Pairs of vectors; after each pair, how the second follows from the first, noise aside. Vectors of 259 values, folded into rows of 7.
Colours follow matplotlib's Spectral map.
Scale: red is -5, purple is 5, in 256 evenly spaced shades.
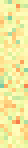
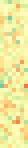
copied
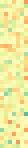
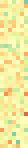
negated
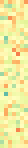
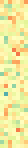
copied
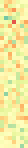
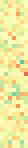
shuffled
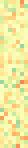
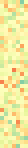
negated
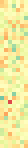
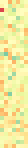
shuffled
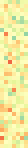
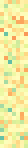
negated
